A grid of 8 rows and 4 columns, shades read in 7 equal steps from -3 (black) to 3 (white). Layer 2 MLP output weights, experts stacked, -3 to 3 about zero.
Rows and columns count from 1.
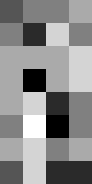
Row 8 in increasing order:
-2 -2 -1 2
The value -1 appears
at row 1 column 1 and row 8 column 1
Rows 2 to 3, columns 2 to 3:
-2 2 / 1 1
